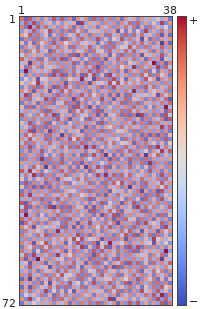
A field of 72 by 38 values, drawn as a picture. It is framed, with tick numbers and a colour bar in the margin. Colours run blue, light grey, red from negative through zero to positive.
No row or column stands out. On average the colour sits 50% of the way up the scale. The histogram has two humps. The field is checkered. A half turn leaves it unchanged. There is no overall slope.
